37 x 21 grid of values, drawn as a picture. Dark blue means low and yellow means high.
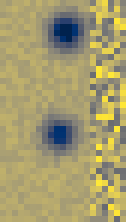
Most values sit high, with a long tail of low ones. Two dips sink into the field. The top middle is the ninth with the lowest average. No single row or column stands out from its neighbours. The left part is calmer, up to a seam about 70% of the way across.
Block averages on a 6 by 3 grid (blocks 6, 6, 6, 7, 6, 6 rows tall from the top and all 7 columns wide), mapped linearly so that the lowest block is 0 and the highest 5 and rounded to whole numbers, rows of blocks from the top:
5 0 4
5 2 4
5 5 5
5 0 4
5 4 4
5 5 5
